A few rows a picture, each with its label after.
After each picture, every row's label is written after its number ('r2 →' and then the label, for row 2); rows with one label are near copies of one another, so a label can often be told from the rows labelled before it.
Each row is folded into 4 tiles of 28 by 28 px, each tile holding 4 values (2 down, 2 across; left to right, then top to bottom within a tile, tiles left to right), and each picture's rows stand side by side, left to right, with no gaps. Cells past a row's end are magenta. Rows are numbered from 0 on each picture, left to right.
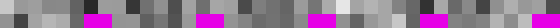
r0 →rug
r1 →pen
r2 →pen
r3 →rug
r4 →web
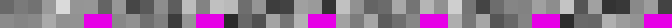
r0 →web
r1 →pen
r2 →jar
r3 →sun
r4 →sun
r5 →jar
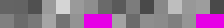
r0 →web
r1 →web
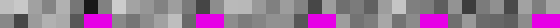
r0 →rug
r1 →rug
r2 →rug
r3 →web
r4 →pen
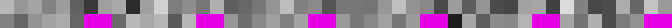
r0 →rug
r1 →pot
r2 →web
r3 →web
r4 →jar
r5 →sun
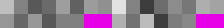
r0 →sun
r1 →sun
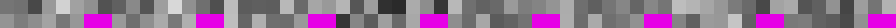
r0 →web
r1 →web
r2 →sun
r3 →jar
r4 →sun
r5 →sun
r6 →rug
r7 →pen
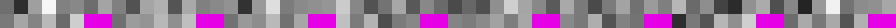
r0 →pot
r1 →pot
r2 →pot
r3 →sun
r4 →web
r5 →sun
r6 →jar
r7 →pot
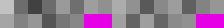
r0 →sun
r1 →sun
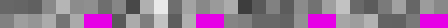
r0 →web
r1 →pot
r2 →pen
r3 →sun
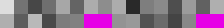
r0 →sun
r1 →pen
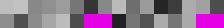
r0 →rug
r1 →jar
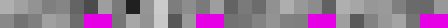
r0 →rug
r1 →pot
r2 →web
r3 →rug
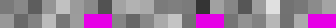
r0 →web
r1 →rug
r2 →pot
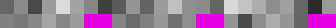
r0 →web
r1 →web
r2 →rug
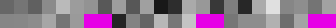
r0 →web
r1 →jar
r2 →pot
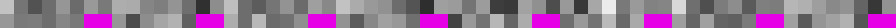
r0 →sun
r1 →rug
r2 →sun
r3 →rug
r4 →jar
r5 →pot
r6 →sun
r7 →rug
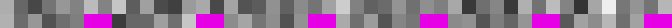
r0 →sun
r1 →jar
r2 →pen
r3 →sun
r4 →pen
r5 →pot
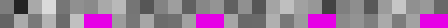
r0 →pot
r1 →sun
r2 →web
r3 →web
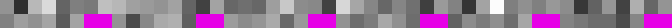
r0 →pot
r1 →rug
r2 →web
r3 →rug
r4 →pot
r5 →pen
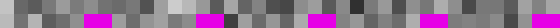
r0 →sun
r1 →web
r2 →jar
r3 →pen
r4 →pen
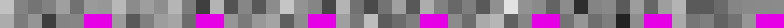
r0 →sun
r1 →rug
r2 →web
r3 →sun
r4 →web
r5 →pen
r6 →sun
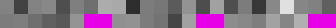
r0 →pen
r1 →pen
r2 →web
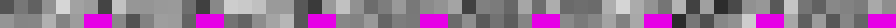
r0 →web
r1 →rug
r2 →rug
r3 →sun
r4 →pen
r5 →web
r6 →jar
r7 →sun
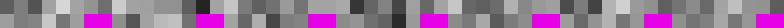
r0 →web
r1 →rug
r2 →sun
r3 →pen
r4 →sun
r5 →web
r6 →web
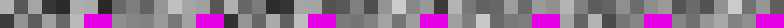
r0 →jar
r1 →web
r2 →jar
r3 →web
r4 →sun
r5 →sun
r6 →web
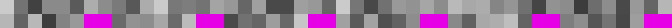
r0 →sun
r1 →pot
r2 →jar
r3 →sun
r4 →rug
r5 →pen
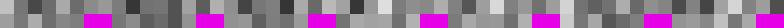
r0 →sun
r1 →pen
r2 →pen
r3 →pot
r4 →pot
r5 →sun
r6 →web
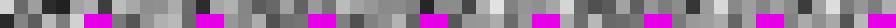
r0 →jar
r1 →rug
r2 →sun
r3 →rug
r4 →pot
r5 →sun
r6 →pot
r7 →pot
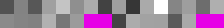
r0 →web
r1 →pot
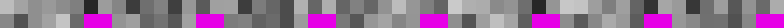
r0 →rug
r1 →pen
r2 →pen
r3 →web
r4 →rug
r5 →rug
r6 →pen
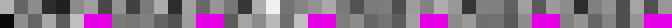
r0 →jar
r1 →pen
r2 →pot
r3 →pen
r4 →pen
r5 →pen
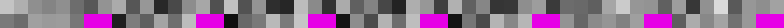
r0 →rug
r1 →jar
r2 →jar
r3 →jar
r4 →jar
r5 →web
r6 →pot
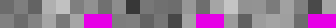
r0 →web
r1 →pen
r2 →rug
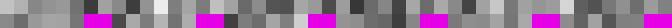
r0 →rug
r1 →pot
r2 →jar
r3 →pen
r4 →pot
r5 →sun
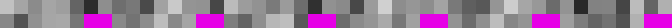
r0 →rug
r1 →web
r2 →rug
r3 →pot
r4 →web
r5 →pen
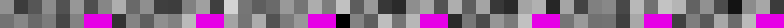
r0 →pen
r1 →jar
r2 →sun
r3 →jar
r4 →jar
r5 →pen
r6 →jar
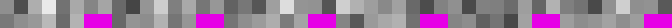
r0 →pot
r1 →pot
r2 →web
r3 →rug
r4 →pen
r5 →web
